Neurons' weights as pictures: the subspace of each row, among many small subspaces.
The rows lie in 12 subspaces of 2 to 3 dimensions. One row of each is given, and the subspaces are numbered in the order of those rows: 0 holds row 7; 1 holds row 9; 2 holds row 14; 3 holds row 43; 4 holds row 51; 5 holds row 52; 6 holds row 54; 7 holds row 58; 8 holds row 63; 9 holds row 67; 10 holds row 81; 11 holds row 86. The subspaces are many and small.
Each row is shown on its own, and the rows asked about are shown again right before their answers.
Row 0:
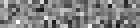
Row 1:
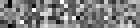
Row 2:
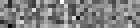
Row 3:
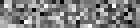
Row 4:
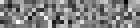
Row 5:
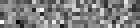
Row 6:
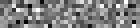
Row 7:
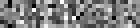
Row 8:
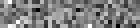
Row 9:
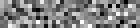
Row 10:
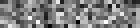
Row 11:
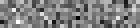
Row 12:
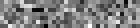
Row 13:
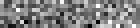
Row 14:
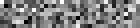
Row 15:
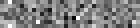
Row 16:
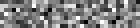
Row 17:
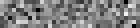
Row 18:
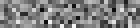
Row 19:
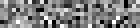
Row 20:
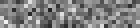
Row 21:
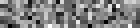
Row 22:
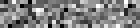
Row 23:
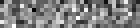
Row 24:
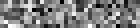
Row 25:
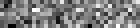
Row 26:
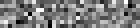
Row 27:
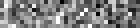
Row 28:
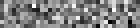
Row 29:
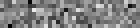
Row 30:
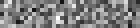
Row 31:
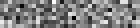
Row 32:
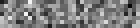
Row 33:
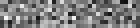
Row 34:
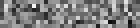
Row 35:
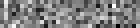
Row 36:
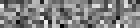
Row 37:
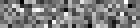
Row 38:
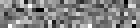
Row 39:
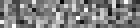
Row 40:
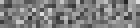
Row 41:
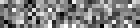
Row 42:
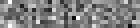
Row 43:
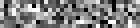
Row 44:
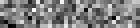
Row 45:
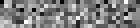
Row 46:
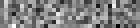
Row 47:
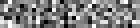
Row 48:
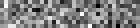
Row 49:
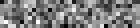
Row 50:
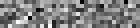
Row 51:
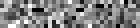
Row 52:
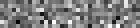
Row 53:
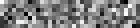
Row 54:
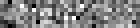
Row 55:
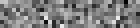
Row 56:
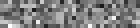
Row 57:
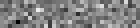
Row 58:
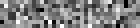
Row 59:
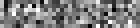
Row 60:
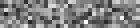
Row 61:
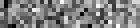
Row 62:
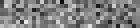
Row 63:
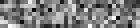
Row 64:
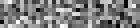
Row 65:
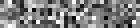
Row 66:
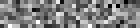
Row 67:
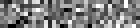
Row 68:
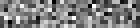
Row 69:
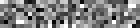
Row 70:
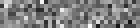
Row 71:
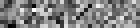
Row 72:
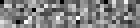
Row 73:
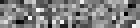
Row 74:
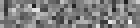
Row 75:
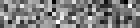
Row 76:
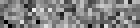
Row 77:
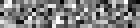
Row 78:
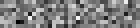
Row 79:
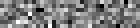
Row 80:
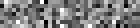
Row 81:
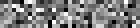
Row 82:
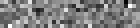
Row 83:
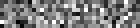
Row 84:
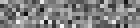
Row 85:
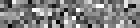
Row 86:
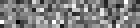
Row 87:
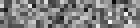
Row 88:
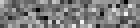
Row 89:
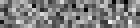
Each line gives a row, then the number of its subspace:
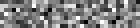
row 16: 7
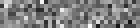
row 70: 7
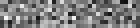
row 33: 6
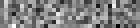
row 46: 11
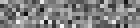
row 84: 3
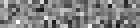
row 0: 5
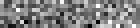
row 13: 2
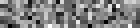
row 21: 1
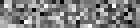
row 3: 2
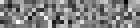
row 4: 9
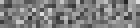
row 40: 9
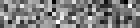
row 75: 6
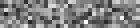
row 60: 7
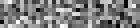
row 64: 2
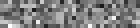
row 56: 8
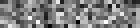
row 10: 1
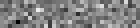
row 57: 4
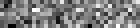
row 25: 9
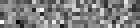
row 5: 11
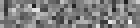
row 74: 3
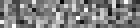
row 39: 11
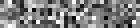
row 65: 6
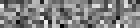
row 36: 7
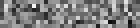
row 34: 3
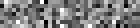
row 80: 7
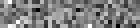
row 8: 9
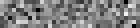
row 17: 1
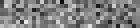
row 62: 2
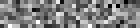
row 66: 1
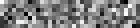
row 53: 1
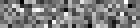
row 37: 10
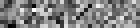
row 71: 4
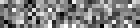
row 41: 10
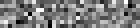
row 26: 4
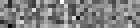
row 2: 0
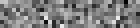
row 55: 7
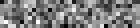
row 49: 10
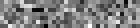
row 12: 10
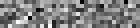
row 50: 4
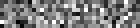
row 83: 11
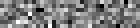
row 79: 4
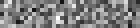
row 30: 9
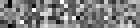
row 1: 0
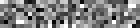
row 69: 8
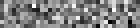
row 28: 3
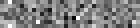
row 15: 6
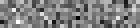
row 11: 5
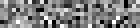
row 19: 5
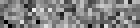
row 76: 10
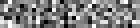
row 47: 6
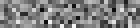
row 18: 3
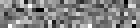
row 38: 8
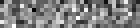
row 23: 11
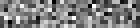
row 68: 6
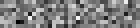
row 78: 4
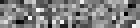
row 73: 8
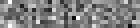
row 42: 6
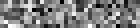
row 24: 8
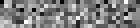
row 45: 2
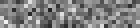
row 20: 10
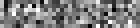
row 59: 3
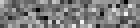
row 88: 1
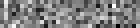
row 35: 11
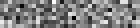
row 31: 6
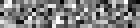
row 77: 9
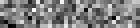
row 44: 8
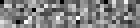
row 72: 2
